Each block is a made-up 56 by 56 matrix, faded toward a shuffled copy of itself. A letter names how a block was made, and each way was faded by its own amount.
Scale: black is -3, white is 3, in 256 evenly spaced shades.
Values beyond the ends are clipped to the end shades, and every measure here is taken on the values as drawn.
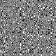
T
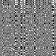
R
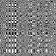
R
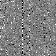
T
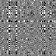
R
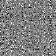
T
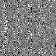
T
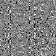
T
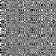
R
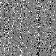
T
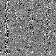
T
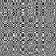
R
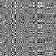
R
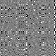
R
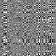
R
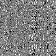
T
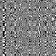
R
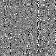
T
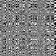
R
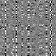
R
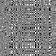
R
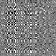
R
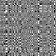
R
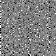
T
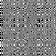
R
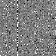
T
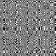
R
